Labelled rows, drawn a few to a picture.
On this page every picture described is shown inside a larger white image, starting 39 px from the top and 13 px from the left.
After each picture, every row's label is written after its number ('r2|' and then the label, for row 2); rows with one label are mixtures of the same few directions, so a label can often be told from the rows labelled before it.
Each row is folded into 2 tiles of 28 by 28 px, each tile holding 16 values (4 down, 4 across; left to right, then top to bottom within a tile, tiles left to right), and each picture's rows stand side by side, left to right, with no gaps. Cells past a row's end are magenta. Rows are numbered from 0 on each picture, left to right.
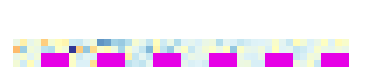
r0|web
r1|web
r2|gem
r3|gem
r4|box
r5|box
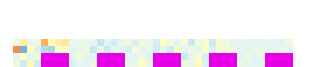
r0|web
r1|box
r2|gem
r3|gem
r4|gem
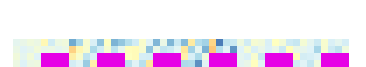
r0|box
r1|box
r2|box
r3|gem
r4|gem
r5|gem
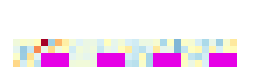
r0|box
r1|gem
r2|gem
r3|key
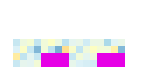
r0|gem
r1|gem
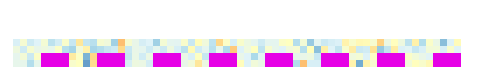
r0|gem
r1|gem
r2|box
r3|gem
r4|key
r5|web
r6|web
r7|web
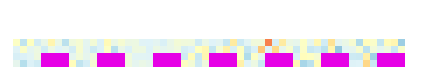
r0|web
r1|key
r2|key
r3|gem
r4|box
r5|key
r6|gem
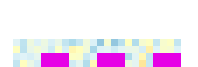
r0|key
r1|box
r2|gem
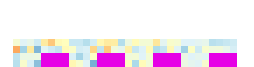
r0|web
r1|box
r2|web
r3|web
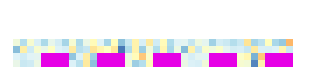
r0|web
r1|gem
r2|key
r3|web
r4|gem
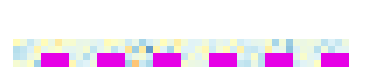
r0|box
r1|key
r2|web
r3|gem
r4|gem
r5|box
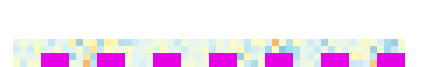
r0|web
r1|gem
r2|box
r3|gem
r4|key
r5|box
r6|box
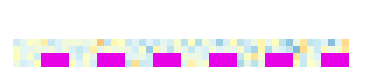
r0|box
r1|box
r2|web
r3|web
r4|key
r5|key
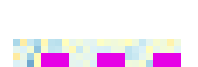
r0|gem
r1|web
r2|box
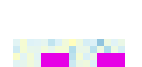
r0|key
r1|box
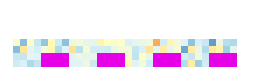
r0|web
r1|web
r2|box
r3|web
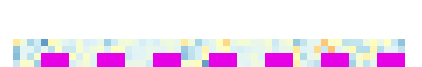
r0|box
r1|key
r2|box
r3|box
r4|box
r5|box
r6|key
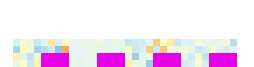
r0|gem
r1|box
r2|box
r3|gem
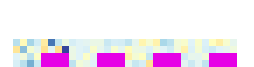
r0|gem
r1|key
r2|box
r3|web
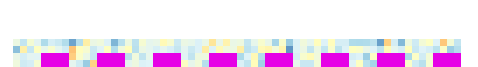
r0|web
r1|box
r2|key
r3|box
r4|gem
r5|key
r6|box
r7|key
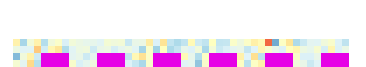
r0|gem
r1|key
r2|key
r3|gem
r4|box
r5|box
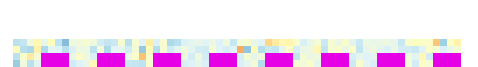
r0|key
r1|box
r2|key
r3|gem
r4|web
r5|gem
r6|key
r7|box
